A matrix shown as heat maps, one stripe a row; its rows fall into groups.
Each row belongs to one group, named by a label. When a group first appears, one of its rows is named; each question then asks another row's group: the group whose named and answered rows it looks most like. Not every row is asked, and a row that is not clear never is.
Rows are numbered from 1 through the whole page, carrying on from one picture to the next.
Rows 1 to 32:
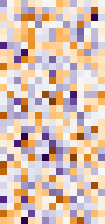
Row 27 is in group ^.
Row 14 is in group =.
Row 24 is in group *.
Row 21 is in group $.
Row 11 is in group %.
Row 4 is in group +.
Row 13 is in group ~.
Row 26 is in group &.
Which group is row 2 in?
^
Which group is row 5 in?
%
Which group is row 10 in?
*
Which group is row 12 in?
&
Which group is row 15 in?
&
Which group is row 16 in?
&
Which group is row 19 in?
^
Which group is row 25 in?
~
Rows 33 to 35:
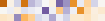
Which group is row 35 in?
$
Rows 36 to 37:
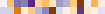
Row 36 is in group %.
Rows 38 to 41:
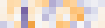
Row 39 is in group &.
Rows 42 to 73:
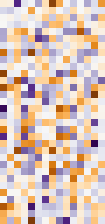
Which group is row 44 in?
=
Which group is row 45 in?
&
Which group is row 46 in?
+
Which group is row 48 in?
^
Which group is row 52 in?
~
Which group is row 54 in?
*
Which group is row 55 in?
^
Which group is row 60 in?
~
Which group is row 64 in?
+
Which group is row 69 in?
~
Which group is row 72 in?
*
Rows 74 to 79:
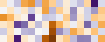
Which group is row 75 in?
=
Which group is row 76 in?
*
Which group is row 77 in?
&
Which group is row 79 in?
&
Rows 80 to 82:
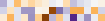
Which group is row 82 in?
=
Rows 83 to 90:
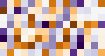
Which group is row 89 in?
%
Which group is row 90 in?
=
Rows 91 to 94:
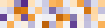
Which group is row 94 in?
=
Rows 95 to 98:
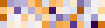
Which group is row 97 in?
~
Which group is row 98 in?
=
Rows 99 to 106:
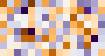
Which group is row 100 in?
&
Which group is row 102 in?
$
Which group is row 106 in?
&
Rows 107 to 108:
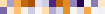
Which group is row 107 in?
%
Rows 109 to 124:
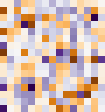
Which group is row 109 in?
$
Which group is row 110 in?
*
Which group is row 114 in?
=
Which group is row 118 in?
%
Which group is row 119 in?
%
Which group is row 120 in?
^
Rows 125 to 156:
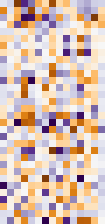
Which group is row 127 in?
^
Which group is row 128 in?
$
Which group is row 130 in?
+
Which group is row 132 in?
+
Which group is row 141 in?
%
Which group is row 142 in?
$
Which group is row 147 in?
~
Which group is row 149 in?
$
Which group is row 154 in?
$
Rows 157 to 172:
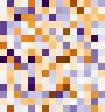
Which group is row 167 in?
=
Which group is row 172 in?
=
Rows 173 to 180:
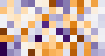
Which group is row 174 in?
+
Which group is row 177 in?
~
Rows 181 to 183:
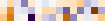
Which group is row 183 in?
*
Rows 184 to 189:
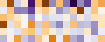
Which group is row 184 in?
=
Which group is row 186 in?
*
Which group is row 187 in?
~
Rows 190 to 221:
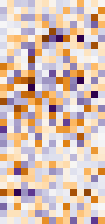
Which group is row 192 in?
^
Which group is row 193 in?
=
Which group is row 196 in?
^
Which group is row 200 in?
$
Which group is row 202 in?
*
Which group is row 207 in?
$
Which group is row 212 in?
*
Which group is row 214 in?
$
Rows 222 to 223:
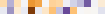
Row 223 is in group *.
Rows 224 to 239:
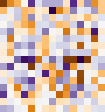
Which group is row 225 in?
%
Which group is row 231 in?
=
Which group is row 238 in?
%
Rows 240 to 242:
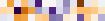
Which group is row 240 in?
+
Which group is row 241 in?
$
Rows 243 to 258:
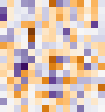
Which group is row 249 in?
*
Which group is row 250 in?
&
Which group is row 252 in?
&
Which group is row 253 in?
$
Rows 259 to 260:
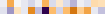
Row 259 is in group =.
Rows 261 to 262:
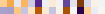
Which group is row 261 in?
+
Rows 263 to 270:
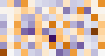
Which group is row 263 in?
$
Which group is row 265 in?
^
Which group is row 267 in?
^
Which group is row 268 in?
%
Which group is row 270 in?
~
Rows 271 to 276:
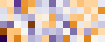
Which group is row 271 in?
$
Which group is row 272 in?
$
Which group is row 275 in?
*
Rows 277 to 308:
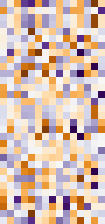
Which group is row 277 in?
^
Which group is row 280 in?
^
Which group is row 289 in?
+
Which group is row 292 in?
^
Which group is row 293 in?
^
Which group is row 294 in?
=
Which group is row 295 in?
=
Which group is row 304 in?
~
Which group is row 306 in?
+
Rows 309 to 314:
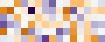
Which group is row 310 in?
*
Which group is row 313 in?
~
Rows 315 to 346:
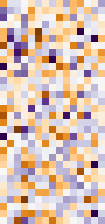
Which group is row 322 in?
$
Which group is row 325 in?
&
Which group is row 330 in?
*
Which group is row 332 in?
~
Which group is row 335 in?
=
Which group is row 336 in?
~
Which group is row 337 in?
$
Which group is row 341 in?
%
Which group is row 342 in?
=
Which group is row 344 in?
~
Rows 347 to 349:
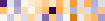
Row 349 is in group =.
